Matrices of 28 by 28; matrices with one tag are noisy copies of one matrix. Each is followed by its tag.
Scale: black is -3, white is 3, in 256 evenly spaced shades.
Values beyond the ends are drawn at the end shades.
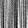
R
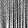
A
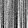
R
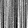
R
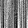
R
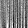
A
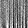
A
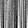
R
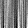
R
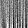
A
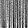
A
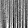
A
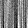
R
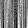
R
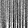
A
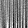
A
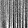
A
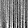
A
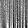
A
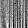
A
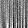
A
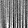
A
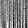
A
